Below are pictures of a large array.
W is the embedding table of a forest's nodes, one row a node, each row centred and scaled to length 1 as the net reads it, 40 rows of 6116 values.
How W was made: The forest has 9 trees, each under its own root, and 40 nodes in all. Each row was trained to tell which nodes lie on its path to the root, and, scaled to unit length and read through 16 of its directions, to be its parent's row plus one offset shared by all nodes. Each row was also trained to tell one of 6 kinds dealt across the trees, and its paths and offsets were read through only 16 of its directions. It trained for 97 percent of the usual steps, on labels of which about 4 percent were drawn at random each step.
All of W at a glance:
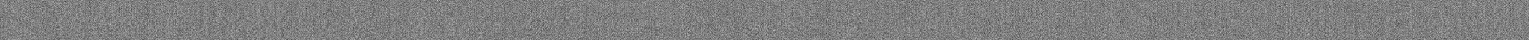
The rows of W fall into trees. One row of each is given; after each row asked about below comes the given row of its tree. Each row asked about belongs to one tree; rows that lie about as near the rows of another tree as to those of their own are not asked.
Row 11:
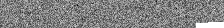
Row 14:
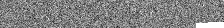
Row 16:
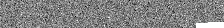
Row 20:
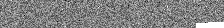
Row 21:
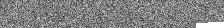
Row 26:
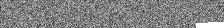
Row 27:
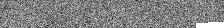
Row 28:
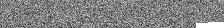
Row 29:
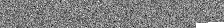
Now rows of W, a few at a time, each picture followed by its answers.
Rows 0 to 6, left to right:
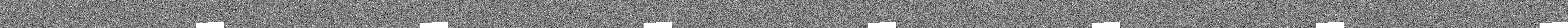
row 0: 16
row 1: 20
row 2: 11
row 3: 29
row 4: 20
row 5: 21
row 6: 14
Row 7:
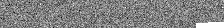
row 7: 26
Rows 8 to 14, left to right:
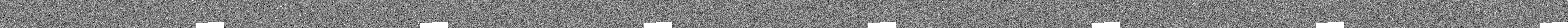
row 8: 14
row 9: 20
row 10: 11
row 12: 26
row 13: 16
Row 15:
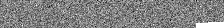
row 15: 11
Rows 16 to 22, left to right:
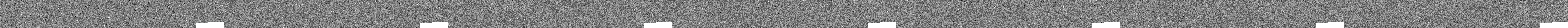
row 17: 27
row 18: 29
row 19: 27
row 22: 11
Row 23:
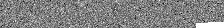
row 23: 20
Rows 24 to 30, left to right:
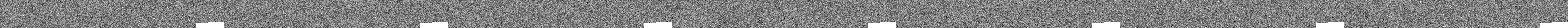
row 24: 20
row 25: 28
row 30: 29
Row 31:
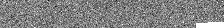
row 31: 16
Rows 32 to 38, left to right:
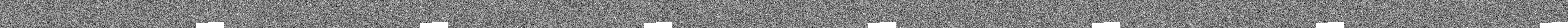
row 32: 27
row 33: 21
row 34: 29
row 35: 29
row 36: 16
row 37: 21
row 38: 28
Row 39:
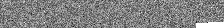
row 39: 26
